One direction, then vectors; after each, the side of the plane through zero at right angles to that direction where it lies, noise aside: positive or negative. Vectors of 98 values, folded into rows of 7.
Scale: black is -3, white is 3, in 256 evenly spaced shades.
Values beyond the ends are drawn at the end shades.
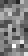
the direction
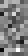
negative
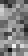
positive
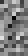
negative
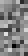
negative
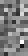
positive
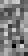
negative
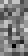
negative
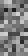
negative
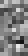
negative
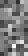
positive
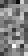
positive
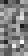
positive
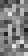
positive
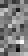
positive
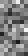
negative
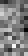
positive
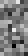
negative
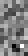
negative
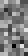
negative
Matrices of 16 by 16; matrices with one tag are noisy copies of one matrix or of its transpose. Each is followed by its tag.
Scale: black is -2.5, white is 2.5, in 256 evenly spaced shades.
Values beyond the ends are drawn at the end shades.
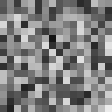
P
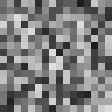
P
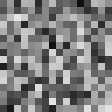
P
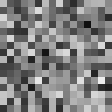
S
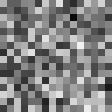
S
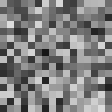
S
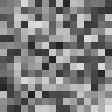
P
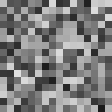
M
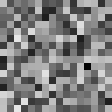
M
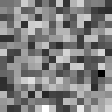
P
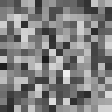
P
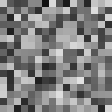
M
